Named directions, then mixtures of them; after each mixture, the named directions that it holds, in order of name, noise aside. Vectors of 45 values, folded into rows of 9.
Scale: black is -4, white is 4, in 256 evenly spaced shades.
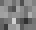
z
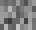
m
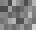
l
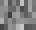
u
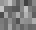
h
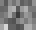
m, u, z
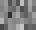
u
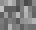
h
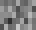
m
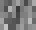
l, m, z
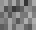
h, l, u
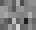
m, z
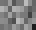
l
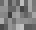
u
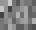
h, l, m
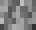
l, u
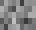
z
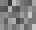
l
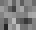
z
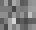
l, z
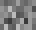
m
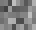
l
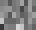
m, u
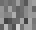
m
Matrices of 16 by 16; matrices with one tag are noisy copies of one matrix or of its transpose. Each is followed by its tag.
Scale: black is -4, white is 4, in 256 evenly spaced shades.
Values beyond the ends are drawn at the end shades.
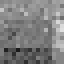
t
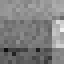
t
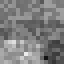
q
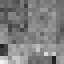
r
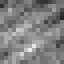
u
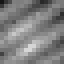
u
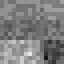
q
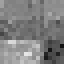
q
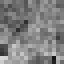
r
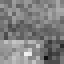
q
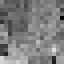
r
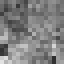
r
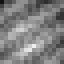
u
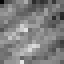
u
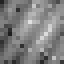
u
